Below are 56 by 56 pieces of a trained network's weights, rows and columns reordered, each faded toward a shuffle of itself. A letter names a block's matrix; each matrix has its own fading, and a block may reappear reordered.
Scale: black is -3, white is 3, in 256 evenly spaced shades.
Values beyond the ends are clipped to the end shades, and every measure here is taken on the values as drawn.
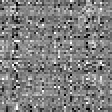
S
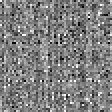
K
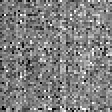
K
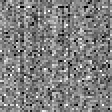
K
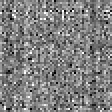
K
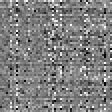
S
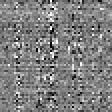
S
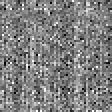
K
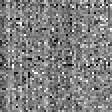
K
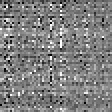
S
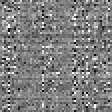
S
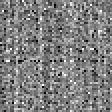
K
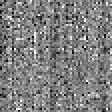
K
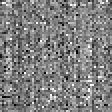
K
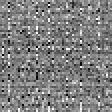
S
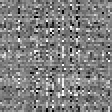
S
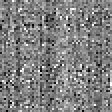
K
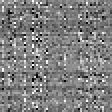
S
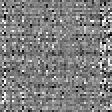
S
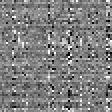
S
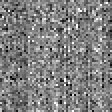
K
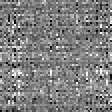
S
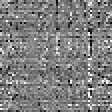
S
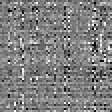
S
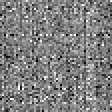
K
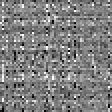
S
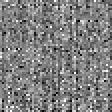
K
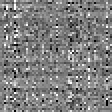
S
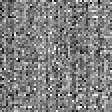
K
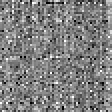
K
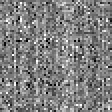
K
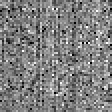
K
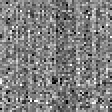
K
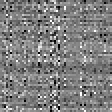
S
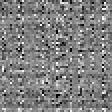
S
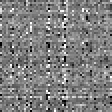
S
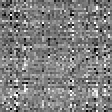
S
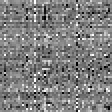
S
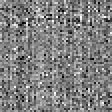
K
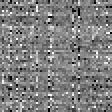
S
